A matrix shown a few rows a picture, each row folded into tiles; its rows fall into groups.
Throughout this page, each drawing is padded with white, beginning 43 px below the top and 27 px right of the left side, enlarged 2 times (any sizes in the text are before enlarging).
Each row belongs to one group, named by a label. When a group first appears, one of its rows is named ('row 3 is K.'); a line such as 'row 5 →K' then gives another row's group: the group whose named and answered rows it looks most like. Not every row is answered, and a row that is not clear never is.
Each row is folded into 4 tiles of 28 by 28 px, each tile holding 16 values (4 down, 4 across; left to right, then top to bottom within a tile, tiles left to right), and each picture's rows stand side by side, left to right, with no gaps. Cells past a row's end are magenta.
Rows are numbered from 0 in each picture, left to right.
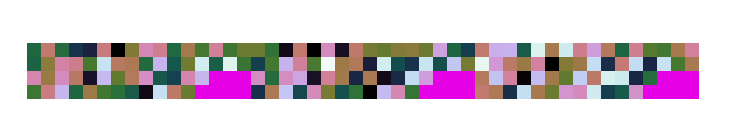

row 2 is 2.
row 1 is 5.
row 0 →5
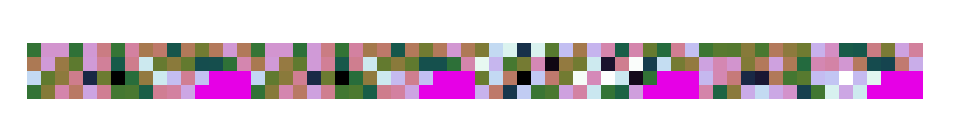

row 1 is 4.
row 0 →4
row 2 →2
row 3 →4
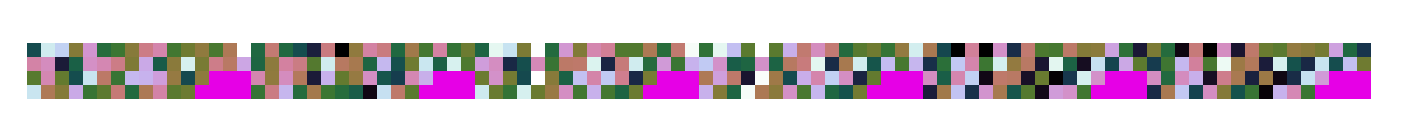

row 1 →5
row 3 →2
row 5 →5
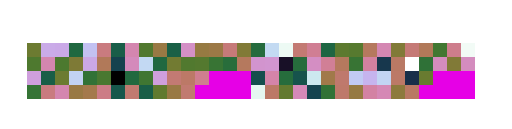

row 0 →4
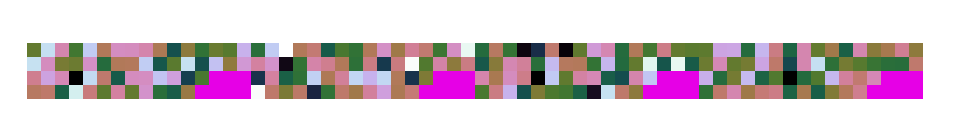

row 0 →2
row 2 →5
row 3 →4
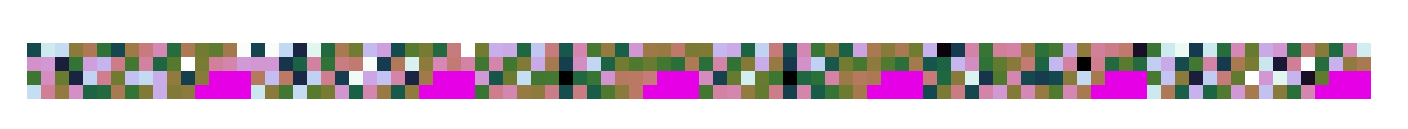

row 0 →2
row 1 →2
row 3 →4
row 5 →2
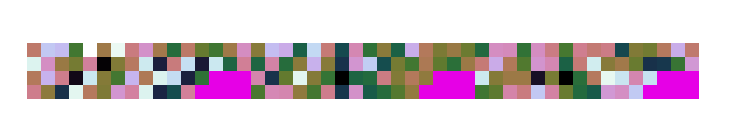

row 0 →2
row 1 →4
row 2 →4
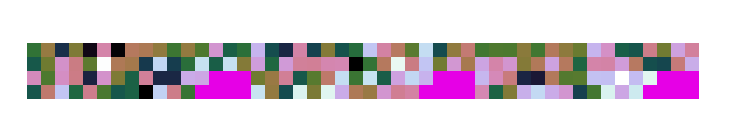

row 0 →5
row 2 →4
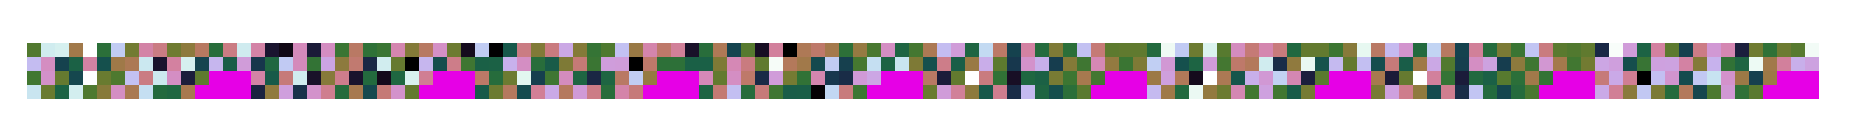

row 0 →2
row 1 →5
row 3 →5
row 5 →2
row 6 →4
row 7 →2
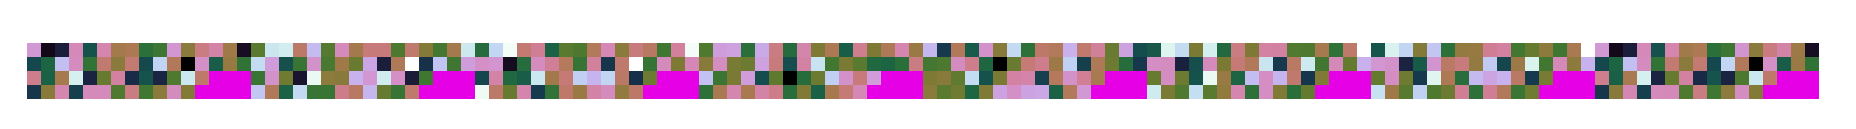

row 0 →5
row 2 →2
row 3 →4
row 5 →2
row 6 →2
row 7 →5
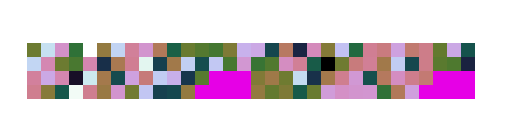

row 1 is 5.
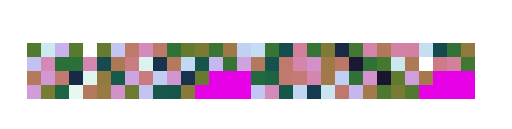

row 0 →2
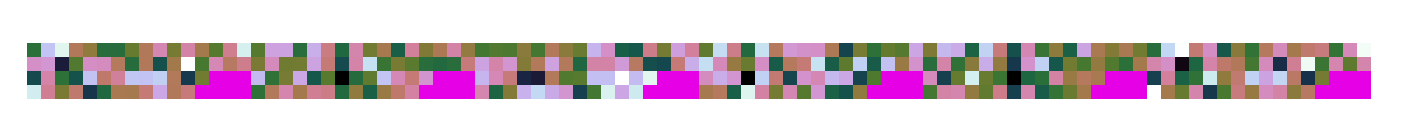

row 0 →2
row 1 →4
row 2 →4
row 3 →2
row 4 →4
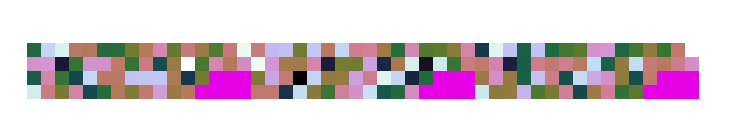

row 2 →2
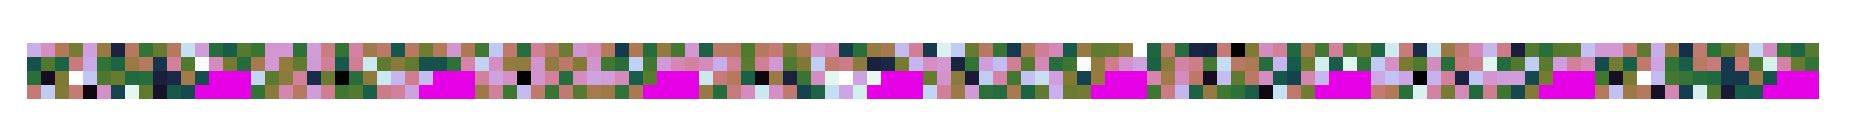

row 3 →4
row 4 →2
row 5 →5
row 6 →2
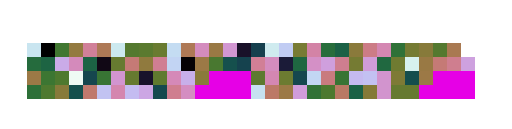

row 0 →5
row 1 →2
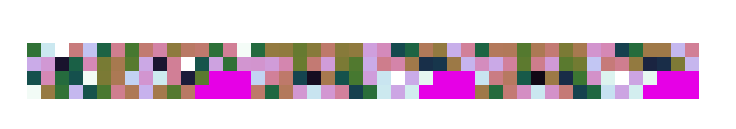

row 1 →4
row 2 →4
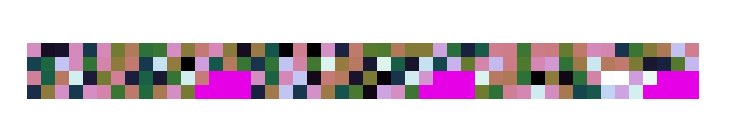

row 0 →5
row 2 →4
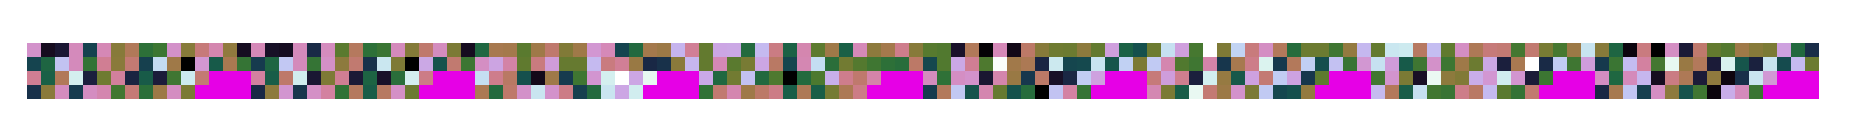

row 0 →5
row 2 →4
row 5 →2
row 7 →5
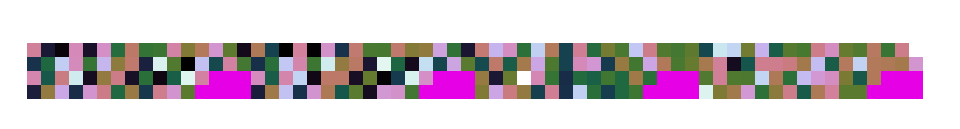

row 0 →5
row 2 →4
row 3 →2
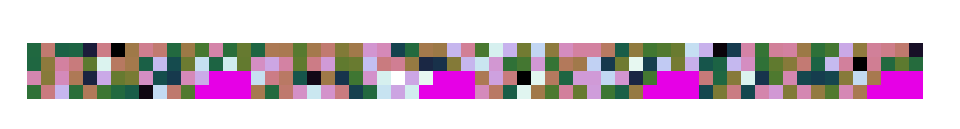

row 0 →5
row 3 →5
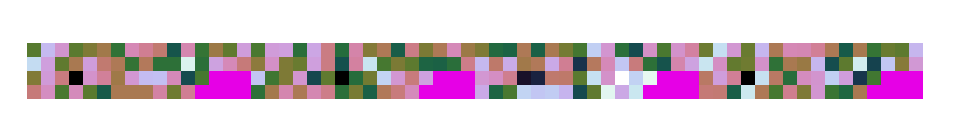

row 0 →2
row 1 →4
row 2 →4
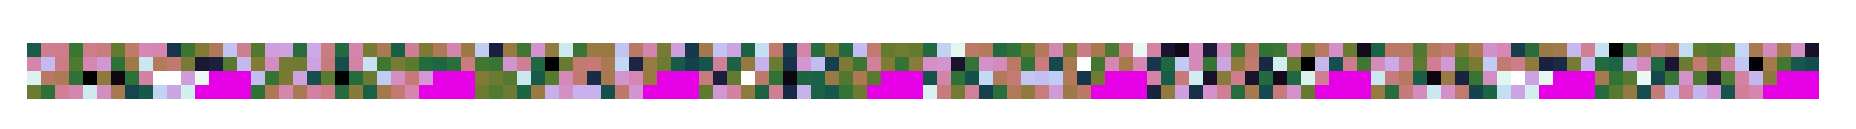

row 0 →4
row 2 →5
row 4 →2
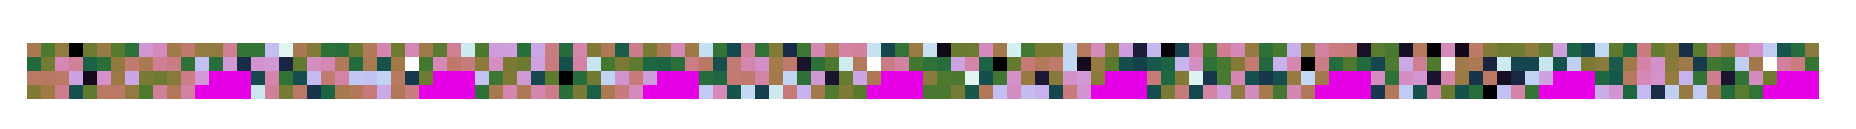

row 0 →5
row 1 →2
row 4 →5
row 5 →5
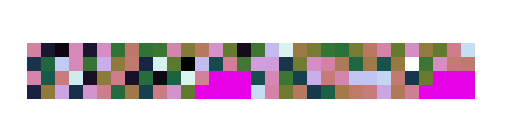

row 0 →5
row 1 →2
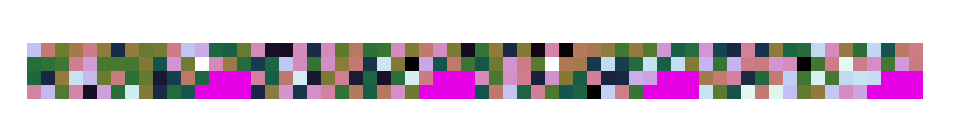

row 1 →5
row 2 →5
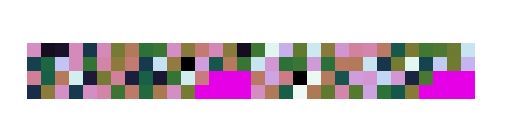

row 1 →2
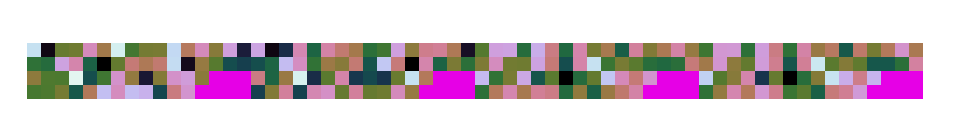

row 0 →5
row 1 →5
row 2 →4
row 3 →4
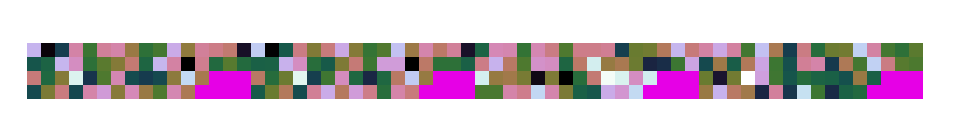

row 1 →5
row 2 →4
